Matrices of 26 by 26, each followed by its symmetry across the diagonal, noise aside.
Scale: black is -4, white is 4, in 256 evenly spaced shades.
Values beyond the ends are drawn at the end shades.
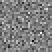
antisymmetric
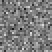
neither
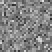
symmetric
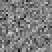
neither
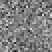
antisymmetric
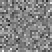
symmetric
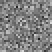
symmetric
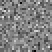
neither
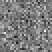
neither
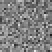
antisymmetric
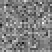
antisymmetric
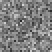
symmetric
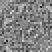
symmetric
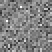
symmetric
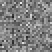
neither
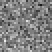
antisymmetric
